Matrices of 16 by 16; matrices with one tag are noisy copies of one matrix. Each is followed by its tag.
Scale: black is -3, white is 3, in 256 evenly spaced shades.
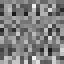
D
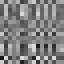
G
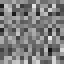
D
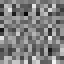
D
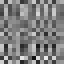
G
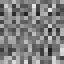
D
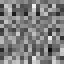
D
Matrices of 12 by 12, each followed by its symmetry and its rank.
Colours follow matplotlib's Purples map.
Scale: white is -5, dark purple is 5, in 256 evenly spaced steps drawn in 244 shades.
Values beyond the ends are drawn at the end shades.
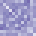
symmetric, full rank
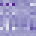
neither, rank two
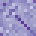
symmetric, full rank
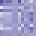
neither, rank two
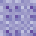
symmetric, rank two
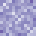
symmetric, full rank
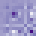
symmetric, rank two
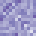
symmetric, full rank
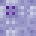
symmetric, rank two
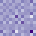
symmetric, rank two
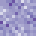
antisymmetric, full rank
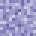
antisymmetric, full rank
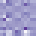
neither, rank two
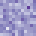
antisymmetric, full rank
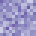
symmetric, full rank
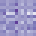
neither, rank two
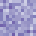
antisymmetric, full rank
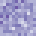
symmetric, full rank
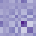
symmetric, rank two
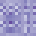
neither, rank two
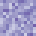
antisymmetric, full rank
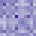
symmetric, rank two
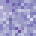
antisymmetric, full rank
